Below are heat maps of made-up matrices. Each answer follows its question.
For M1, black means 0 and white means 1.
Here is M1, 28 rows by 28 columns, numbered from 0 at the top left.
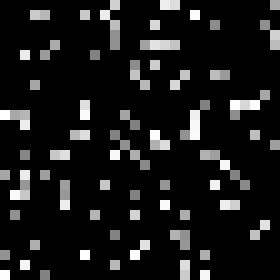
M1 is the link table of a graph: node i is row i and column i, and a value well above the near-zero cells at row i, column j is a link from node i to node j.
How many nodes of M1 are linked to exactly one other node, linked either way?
0
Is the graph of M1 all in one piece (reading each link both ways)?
yes
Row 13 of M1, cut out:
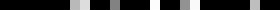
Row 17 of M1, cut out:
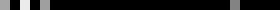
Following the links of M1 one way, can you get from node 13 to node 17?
yes
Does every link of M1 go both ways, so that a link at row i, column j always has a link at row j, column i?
no
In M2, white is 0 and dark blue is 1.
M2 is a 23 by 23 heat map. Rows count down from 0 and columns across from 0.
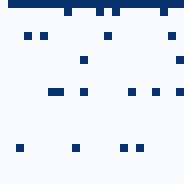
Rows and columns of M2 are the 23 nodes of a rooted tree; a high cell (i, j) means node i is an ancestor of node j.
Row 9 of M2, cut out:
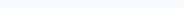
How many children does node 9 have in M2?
0
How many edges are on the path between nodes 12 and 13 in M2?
4
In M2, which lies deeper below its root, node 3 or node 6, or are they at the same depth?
the same depth
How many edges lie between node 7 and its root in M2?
2
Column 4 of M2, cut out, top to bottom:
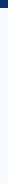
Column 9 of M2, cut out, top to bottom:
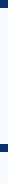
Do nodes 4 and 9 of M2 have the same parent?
no
